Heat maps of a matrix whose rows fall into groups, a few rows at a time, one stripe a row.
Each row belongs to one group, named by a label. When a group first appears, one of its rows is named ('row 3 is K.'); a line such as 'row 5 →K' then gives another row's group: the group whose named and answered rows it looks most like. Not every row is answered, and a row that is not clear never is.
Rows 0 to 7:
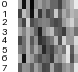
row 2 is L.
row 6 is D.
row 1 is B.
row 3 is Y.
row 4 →B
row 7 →B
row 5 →D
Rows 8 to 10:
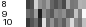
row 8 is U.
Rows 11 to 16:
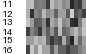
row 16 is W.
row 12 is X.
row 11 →Y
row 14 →B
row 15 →D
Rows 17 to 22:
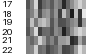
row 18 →D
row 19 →W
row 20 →L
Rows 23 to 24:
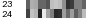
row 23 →Y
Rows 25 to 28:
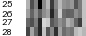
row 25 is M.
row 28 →B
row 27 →M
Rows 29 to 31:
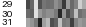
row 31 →M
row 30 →D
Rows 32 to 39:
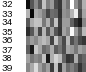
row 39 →W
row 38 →Y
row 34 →W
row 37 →U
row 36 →W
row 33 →D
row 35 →B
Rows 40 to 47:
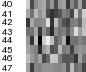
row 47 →X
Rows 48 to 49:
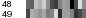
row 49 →W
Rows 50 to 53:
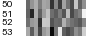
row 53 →M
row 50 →D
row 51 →U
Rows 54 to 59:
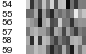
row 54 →X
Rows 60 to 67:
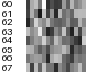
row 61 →B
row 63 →D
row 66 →Y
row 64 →W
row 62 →U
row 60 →B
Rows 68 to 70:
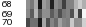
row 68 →L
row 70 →B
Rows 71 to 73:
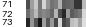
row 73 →B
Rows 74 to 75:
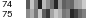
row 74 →B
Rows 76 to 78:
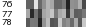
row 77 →X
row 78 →M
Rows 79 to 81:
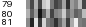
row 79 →X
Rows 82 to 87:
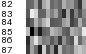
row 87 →B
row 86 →D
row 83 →W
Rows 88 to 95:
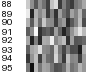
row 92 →X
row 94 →W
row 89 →X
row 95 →U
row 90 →X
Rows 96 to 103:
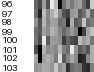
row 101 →U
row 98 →D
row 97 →U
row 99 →U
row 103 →W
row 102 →U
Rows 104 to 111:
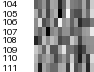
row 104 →M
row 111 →D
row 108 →U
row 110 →D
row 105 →M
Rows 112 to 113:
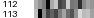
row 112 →M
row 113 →L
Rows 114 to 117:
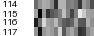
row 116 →U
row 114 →Y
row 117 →U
